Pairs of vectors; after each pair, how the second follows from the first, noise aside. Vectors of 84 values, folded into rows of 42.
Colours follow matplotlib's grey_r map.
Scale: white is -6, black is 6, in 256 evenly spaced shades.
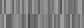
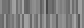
wrapped around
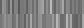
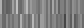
reversed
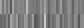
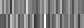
scaled up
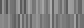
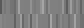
partly zeroed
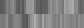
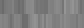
shrunk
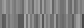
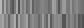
wrapped around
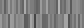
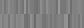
shrunk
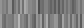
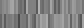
sign-scrambled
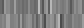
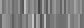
reversed
